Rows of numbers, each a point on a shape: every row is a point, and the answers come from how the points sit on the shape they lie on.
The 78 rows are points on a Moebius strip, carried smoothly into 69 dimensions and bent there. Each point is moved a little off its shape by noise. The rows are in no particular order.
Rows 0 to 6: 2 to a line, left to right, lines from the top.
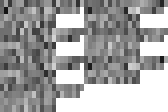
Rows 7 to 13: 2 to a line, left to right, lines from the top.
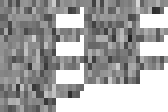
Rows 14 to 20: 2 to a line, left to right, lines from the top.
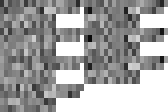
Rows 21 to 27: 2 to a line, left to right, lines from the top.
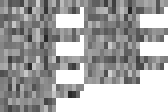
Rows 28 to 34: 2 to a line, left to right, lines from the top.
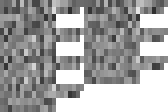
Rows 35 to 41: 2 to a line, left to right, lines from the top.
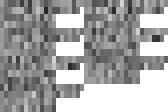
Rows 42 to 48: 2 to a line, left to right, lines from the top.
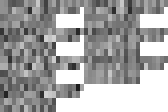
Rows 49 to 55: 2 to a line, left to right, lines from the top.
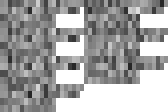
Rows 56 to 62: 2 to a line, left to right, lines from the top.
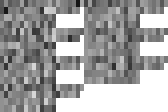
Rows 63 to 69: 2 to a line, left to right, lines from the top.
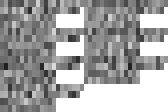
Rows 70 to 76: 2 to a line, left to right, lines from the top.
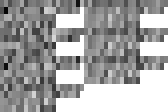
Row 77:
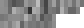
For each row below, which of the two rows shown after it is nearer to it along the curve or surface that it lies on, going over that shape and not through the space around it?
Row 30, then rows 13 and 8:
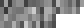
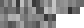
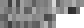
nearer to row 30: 13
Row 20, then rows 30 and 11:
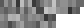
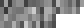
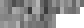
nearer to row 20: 11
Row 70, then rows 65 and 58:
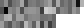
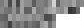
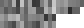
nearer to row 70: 58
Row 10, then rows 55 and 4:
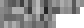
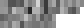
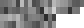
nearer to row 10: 55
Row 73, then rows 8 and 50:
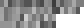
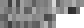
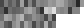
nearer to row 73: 50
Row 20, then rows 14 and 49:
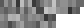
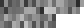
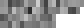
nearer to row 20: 49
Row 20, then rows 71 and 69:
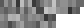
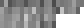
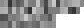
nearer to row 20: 69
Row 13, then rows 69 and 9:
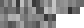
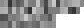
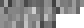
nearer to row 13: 69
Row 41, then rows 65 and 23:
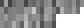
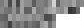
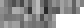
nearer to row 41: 23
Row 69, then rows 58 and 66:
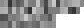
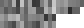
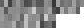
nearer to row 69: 58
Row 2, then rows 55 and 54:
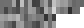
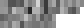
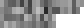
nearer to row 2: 55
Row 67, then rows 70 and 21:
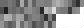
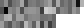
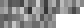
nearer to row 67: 70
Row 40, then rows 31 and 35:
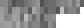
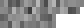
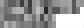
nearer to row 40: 35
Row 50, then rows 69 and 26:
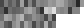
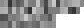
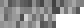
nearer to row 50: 26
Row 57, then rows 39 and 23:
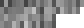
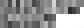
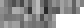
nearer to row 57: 23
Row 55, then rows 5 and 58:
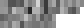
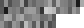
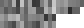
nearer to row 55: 58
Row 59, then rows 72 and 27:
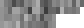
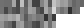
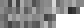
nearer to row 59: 27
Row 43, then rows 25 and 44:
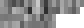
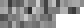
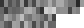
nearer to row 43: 25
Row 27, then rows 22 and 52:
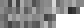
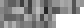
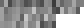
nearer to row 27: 22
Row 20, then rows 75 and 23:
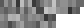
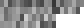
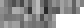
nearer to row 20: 23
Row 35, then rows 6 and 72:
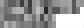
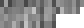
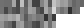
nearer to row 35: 6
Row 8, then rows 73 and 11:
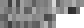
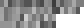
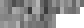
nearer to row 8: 11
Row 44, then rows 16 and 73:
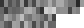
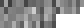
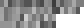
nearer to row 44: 16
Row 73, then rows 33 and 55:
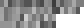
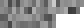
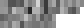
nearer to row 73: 55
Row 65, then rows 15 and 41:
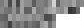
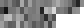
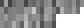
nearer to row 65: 15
